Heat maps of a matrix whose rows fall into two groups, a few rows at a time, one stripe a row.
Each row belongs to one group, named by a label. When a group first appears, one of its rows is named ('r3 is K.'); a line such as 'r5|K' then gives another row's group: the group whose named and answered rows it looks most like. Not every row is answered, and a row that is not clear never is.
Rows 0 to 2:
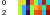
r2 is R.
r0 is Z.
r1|R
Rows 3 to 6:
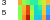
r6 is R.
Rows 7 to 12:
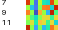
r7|Z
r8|R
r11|Z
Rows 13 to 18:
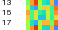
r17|R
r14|R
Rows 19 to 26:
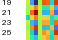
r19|R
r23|R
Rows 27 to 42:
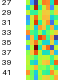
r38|R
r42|R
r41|Z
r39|R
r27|R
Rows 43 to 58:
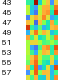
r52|R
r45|R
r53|R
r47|Z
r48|Z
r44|R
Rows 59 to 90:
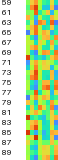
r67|Z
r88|R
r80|Z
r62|Z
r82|Z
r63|Z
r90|R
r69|R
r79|Z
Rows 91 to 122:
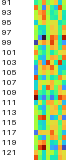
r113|R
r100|R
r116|R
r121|Z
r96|R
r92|Z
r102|R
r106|Z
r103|Z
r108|Z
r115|R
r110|Z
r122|Z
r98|R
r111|Z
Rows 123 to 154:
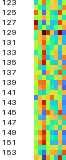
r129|Z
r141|R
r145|Z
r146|R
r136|R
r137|Z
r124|R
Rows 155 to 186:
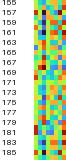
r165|Z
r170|Z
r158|Z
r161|R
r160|Z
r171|Z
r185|Z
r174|Z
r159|R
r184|R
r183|R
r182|R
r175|R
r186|R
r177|R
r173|R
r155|R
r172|R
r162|R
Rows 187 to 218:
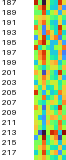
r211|Z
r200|R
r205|Z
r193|Z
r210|R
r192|Z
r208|Z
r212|Z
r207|R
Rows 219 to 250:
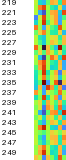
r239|Z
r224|Z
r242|Z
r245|R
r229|Z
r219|R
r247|R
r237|Z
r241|R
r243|R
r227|R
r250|Z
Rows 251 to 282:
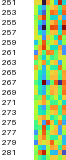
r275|Z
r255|R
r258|Z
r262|Z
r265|R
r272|R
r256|R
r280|R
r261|Z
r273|R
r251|Z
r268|R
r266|R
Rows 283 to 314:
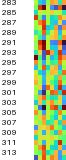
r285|Z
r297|R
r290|R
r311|Z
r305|Z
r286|Z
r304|R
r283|R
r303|Z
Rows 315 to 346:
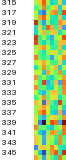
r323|Z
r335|Z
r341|R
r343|Z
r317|R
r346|Z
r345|R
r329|Z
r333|R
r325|R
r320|Z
